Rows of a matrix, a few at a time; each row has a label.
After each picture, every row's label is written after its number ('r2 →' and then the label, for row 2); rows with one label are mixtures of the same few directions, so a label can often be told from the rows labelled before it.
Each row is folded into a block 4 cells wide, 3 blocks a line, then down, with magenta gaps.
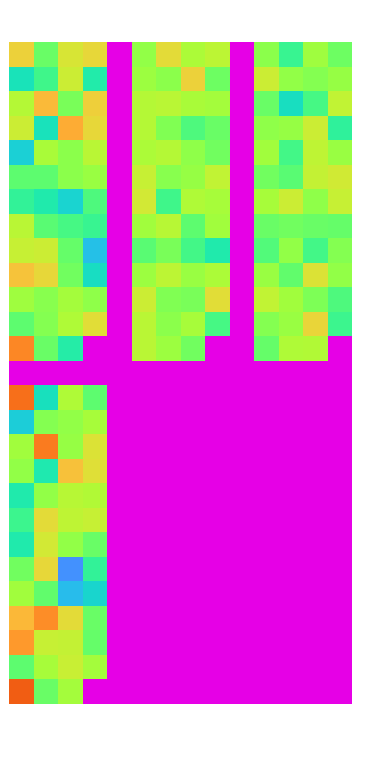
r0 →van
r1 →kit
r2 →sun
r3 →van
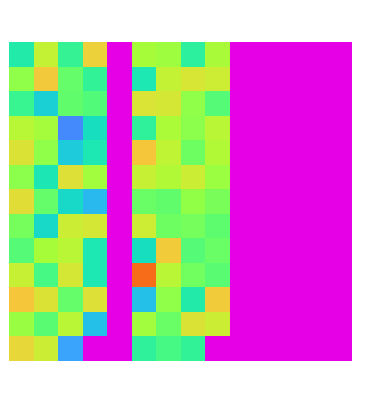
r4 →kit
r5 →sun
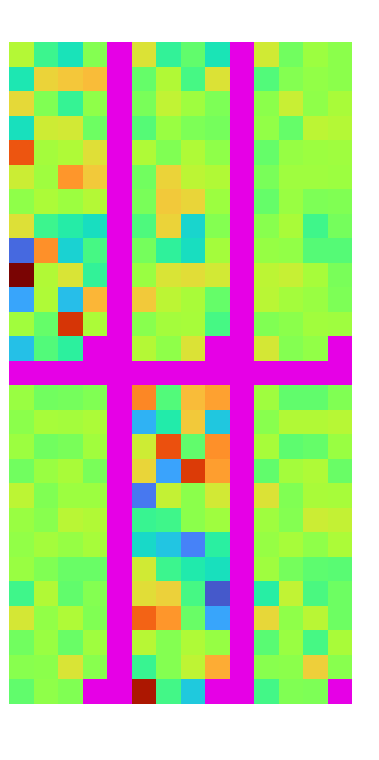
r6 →sun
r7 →van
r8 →van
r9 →sun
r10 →van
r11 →sun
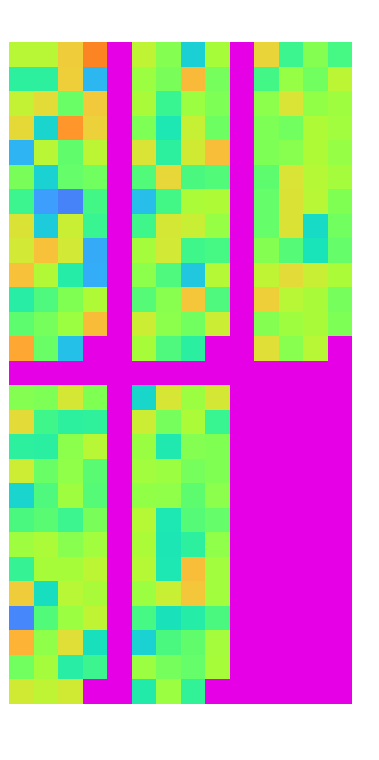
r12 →van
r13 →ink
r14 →van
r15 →sun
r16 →van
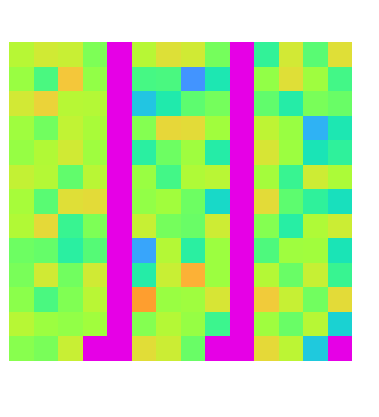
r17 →kit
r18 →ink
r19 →kit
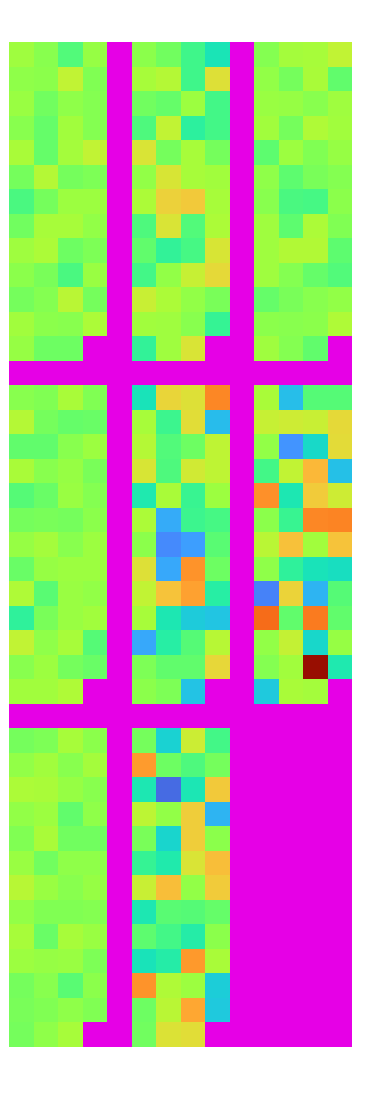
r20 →ink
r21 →van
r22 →van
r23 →sun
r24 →van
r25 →sun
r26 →ink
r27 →sun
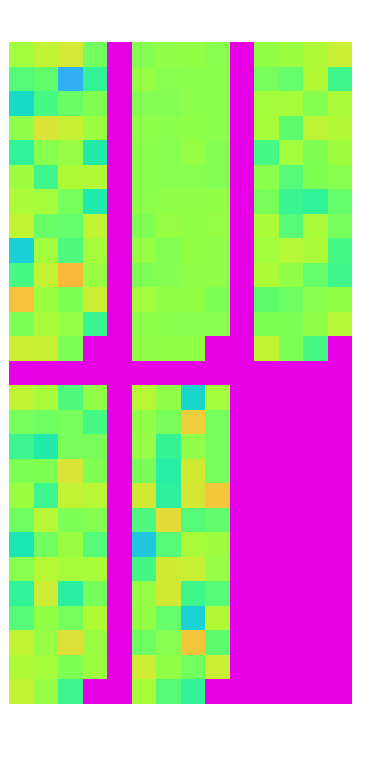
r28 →ink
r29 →sun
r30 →van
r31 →ink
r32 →ink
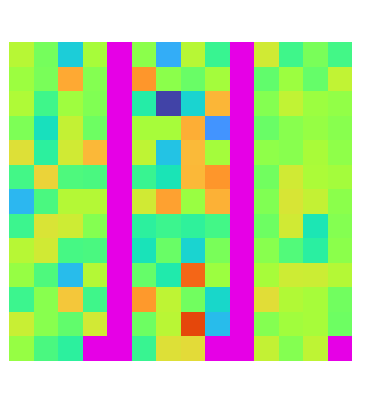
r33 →ink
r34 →sun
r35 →van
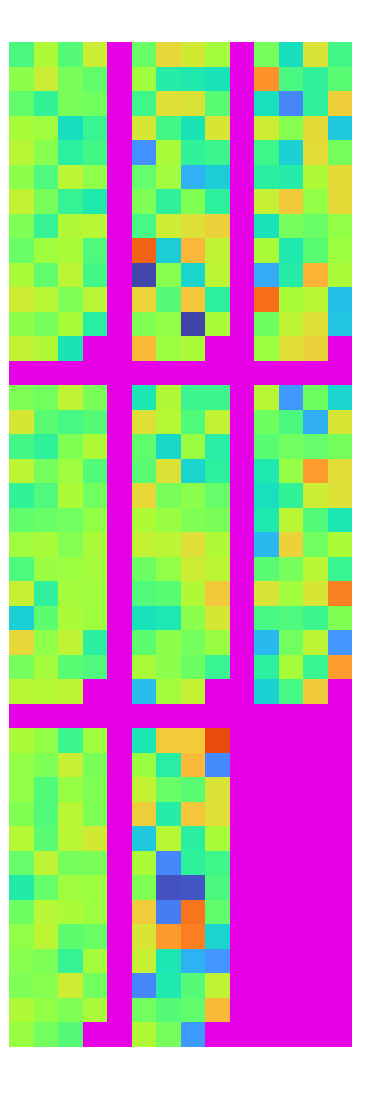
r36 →kit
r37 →sun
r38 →sun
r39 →sun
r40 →van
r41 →kit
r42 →ink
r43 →van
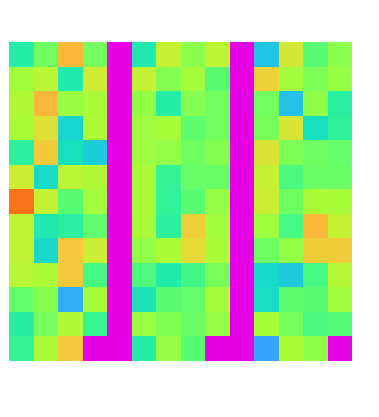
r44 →ink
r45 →van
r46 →van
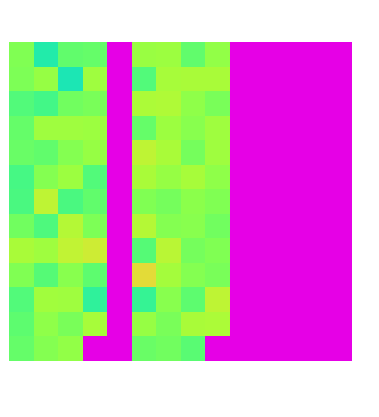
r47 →kit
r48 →sun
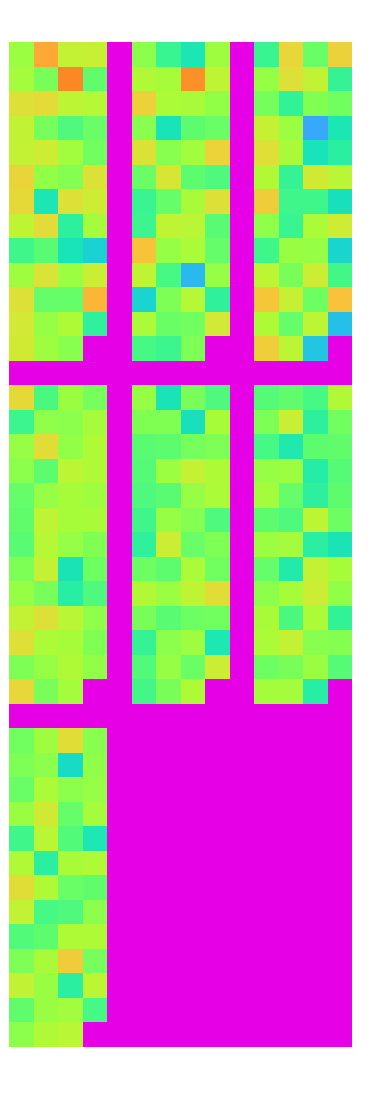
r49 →kit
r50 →ink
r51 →kit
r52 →van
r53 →kit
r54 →kit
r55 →ink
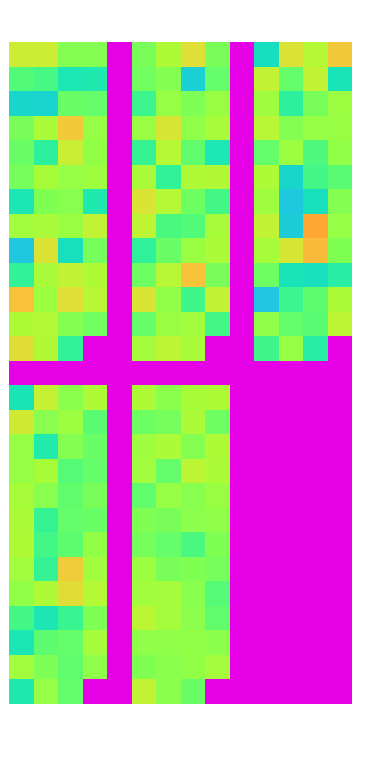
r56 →ink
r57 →ink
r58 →van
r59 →van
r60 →van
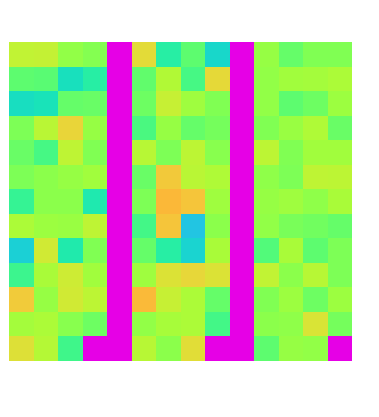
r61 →ink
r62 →van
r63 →sun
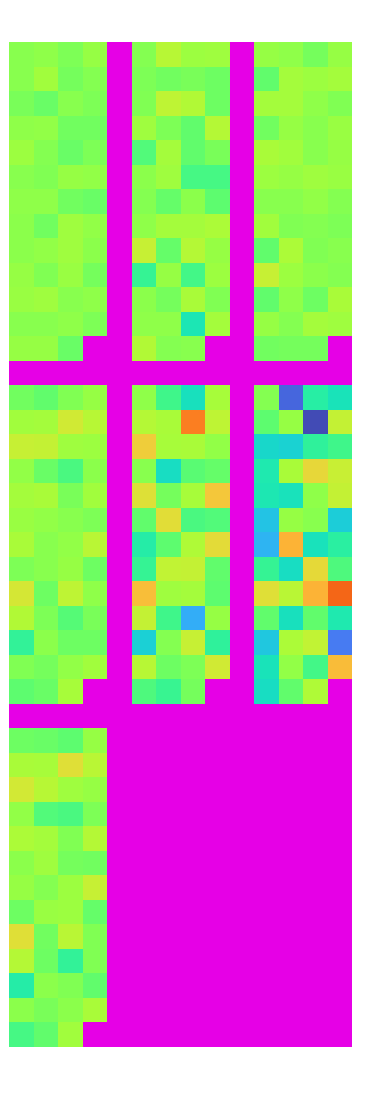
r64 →kit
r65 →sun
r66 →sun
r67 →ink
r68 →ink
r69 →kit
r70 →ink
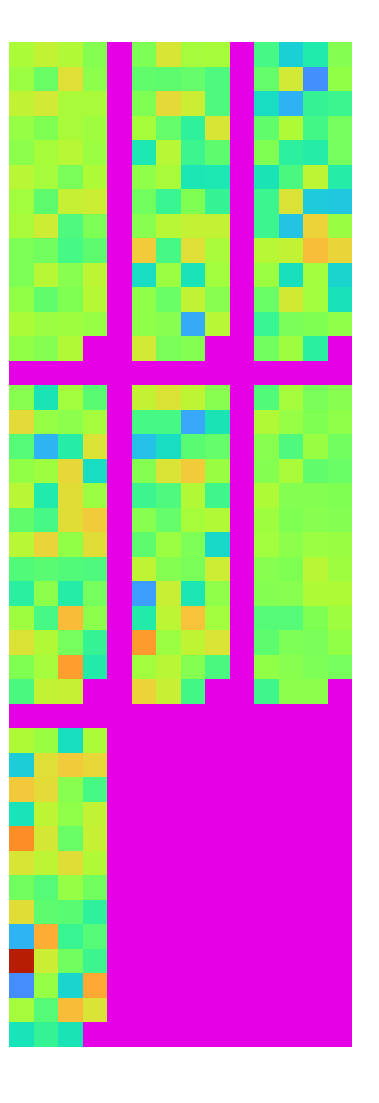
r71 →kit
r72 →sun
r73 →kit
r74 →sun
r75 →ink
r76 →van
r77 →sun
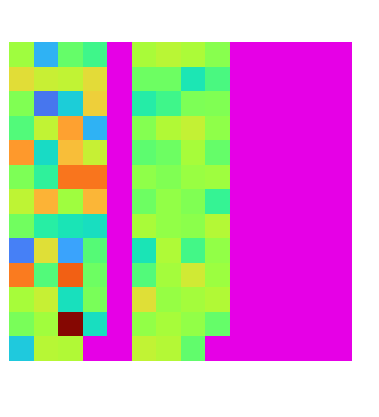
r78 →sun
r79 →ink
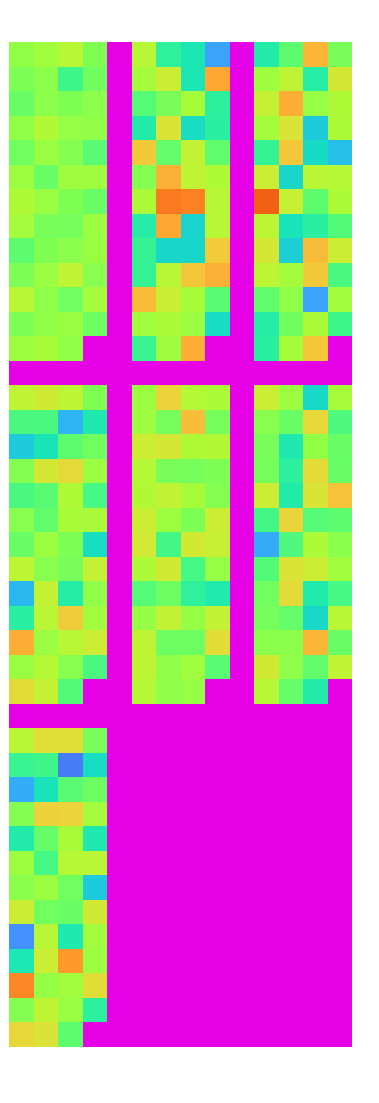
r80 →ink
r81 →van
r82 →ink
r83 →ink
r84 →kit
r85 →ink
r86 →ink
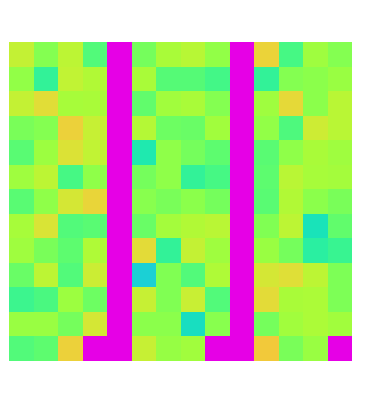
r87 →kit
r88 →sun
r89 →van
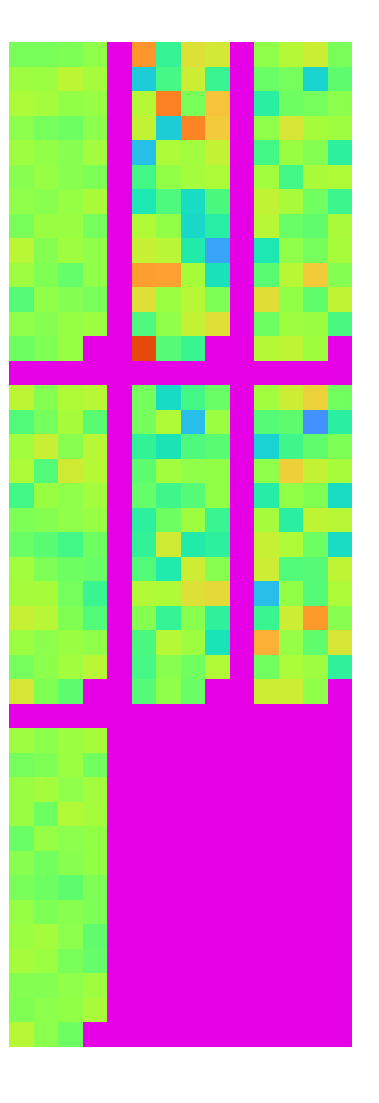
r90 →ink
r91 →van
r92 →ink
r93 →van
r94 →kit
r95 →ink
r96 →van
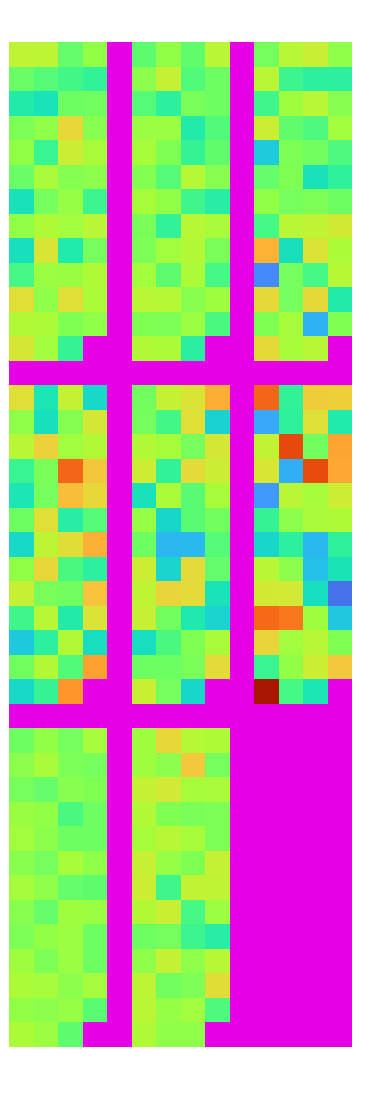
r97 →ink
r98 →kit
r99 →sun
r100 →kit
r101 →van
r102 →van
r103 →kit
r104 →kit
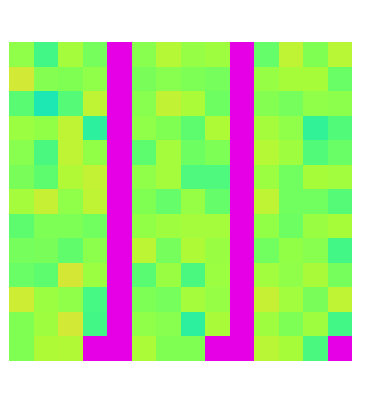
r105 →sun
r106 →sun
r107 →kit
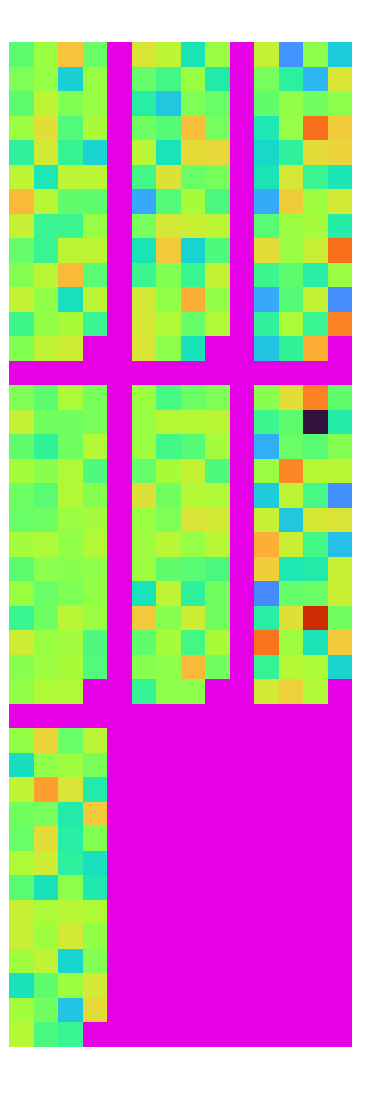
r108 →ink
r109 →ink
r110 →kit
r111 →sun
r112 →sun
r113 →ink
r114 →sun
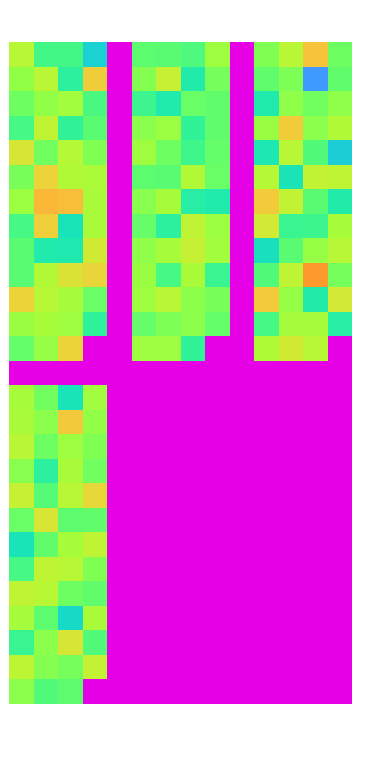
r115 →van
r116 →kit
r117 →ink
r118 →ink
